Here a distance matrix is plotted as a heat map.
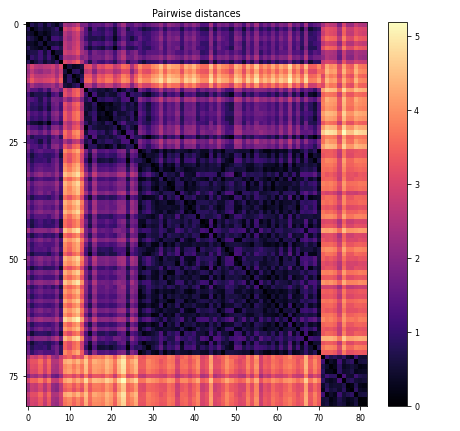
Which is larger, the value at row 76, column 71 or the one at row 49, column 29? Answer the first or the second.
the first
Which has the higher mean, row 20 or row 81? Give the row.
81
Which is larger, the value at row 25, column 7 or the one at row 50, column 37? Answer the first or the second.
the first
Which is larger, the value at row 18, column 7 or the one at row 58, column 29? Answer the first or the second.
the first
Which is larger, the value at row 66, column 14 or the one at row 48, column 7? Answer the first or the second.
the second
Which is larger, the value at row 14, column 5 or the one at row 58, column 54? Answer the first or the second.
the first
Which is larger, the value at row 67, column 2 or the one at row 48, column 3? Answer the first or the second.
the first
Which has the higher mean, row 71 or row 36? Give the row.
71
